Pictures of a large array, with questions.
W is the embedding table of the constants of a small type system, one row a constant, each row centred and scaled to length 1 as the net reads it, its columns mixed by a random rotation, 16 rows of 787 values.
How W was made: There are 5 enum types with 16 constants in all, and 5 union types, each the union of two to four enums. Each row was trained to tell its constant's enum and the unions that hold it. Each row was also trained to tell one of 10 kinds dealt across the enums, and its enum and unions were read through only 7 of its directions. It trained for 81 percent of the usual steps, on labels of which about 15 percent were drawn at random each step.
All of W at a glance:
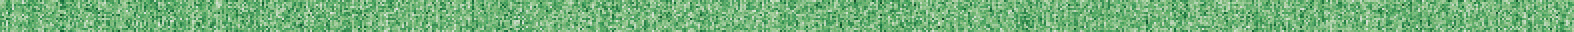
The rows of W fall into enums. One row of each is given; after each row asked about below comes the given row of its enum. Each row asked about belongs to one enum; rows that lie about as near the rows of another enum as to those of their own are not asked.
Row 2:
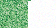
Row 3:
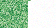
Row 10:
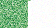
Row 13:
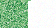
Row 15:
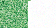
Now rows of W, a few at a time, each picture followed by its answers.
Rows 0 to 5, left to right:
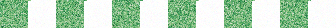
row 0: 15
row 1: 3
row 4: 2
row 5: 13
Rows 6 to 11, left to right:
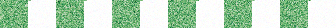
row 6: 10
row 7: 15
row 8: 10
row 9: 3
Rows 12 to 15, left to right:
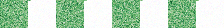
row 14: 10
